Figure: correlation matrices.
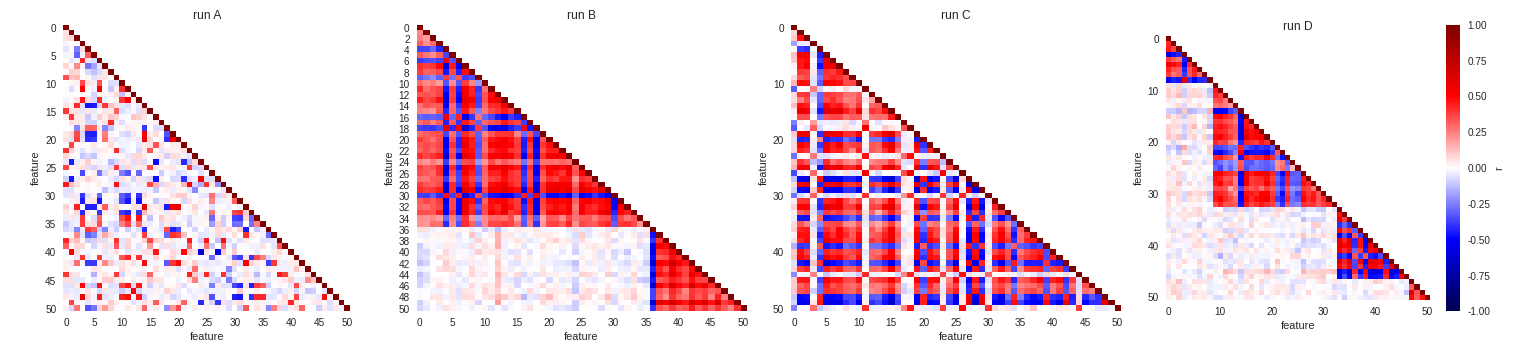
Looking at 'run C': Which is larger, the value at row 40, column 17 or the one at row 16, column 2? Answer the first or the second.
the second
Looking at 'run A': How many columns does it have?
51
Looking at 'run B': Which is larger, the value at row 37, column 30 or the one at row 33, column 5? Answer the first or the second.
the second
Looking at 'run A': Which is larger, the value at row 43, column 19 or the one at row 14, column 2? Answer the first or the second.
the second
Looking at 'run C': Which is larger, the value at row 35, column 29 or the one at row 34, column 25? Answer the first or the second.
the first
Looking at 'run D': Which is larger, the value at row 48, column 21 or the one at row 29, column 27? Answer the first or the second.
the second
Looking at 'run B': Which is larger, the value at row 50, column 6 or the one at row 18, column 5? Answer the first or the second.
the first
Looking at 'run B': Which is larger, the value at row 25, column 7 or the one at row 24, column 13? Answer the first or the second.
the first
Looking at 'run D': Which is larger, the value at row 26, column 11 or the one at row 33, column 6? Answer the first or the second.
the first
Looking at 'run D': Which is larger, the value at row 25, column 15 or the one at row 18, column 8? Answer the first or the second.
the second
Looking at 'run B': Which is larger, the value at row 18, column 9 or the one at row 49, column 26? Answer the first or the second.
the first
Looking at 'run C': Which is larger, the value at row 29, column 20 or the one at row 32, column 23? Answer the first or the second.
the first
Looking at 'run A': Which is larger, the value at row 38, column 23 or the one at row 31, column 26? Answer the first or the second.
the second
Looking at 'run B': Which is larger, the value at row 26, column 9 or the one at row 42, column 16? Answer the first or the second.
the second
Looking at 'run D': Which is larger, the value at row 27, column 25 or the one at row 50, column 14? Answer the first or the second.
the second
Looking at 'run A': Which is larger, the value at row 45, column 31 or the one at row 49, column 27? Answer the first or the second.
the first
